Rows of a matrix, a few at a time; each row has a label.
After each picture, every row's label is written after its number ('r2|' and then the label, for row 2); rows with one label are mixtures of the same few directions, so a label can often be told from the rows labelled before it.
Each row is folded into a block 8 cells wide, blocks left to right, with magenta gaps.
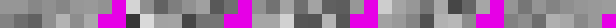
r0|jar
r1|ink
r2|jar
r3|jar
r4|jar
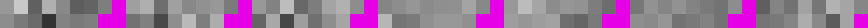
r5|jar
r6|jar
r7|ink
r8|ink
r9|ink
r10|jar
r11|jar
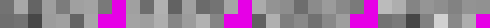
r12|jar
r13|jar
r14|ink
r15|jar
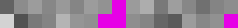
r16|ink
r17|jar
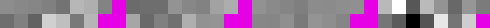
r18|jar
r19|ink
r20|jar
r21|jar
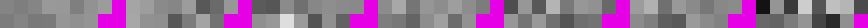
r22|ink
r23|jar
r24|jar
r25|jar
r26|jar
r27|jar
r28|jar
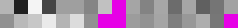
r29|jar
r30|jar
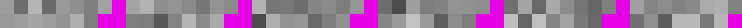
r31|jar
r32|jar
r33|ink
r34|jar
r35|ink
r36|jar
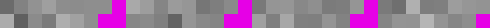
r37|ink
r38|jar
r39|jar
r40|jar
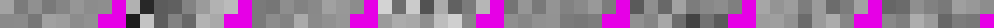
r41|jar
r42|ink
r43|jar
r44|jar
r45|jar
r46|jar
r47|jar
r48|jar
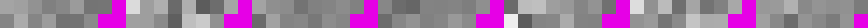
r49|ink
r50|jar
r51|ink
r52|ink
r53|ink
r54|jar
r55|ink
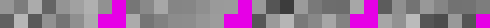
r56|ink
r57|ink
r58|ink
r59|jar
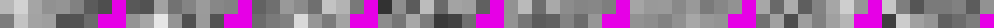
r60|ink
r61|jar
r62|jar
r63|jar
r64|jar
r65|jar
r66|ink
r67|ink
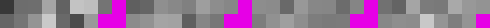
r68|jar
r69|jar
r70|ink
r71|jar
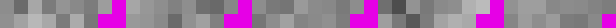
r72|jar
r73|jar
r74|ink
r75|ink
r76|ink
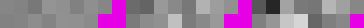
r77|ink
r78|jar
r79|jar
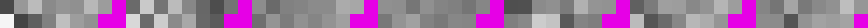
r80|ink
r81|ink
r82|ink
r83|ink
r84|jar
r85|ink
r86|ink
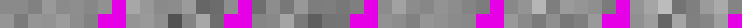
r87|ink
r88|jar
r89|jar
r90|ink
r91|ink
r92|ink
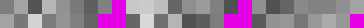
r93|ink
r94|ink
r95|ink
